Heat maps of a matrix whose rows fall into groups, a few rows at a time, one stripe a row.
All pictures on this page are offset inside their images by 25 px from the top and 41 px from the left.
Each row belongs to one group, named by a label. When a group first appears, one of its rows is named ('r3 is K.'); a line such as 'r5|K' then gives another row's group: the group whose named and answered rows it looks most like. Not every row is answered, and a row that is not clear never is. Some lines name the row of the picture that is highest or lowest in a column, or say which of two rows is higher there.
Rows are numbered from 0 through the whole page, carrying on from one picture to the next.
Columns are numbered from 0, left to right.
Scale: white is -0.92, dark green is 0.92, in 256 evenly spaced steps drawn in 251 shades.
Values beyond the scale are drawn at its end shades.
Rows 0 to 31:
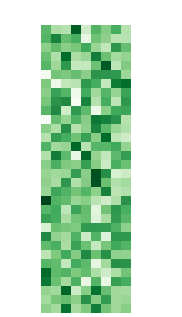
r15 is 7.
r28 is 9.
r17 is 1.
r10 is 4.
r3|1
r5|4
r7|7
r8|7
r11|1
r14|7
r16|1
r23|9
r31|1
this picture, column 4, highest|14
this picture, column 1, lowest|6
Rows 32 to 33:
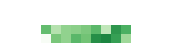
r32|9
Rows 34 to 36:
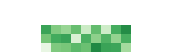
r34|9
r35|7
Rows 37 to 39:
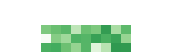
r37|7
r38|4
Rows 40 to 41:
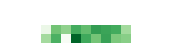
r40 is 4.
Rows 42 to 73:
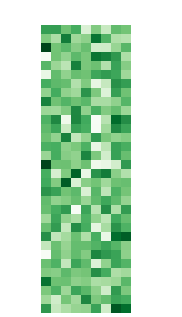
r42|9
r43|1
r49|7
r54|1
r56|7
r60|9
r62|7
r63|7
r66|4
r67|4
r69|1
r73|9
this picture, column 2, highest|59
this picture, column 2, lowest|52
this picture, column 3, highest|58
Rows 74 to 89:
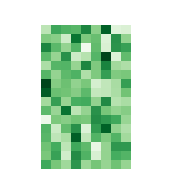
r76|9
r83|1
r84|4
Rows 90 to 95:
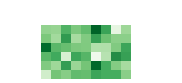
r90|1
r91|1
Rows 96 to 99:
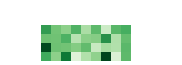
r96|9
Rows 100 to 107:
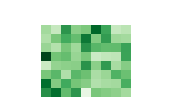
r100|1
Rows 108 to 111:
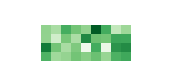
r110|9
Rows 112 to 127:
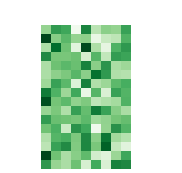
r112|7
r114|7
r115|9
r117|1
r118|7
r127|9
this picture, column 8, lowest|125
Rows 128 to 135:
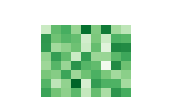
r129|9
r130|9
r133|1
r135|9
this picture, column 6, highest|128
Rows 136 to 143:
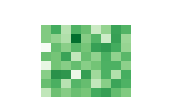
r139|7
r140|4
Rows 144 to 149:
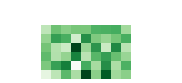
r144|4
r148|7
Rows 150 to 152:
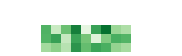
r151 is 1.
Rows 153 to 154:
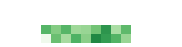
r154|4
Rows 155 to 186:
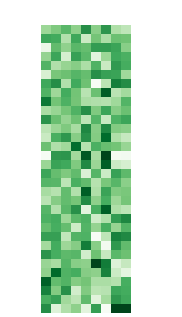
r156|9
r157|4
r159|9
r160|4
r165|9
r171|9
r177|7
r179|7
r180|9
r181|1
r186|9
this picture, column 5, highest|181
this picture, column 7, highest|186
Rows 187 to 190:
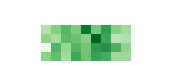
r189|4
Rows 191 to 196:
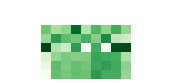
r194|4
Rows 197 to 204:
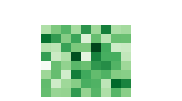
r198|9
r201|4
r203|9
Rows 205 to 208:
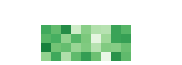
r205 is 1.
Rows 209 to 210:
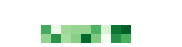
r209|9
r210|7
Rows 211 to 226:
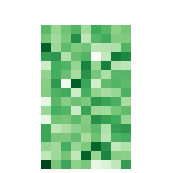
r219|4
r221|4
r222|9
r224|1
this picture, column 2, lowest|217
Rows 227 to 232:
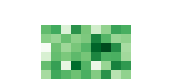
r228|1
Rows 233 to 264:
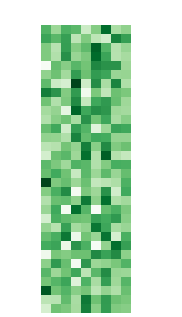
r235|1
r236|1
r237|4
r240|9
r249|7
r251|7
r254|4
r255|1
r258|4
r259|7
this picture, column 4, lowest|240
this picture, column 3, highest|239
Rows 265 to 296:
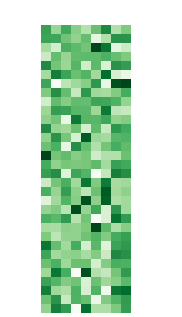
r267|1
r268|4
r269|9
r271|9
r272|7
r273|4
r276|9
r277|7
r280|9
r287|1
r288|9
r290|9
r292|7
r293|9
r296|7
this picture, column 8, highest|271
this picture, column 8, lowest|270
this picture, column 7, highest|271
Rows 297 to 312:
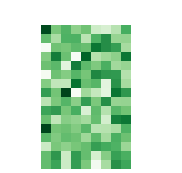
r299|4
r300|7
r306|9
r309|9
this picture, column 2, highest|304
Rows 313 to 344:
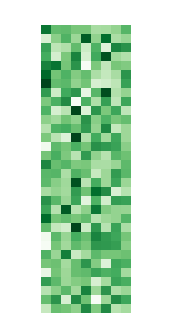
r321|7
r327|7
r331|1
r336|4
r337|4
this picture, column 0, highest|319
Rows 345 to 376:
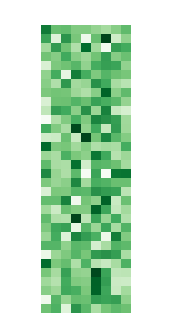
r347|7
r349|4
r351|1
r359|1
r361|9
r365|1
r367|7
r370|4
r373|1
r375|4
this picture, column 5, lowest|369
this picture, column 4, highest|357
